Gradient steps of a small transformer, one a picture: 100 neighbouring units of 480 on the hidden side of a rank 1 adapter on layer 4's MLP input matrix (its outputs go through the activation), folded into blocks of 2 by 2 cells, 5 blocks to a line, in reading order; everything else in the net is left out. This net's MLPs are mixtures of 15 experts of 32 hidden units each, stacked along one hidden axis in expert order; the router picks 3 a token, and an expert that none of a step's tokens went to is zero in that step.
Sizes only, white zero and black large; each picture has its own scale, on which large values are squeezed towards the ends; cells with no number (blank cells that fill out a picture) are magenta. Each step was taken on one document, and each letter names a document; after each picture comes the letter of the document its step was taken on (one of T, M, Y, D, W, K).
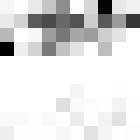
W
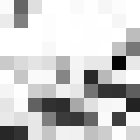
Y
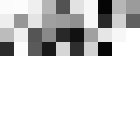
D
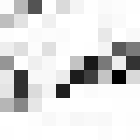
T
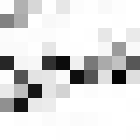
T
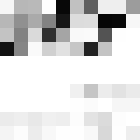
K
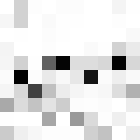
Y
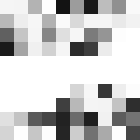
K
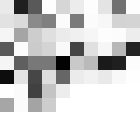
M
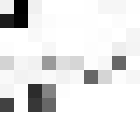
Y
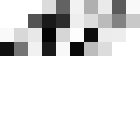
M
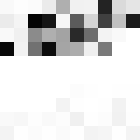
D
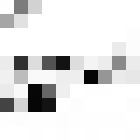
Y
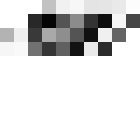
D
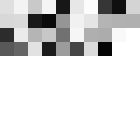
W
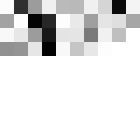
M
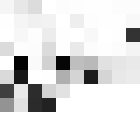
M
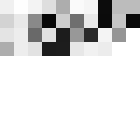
D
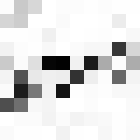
T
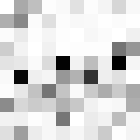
Y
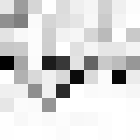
T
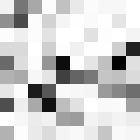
Y
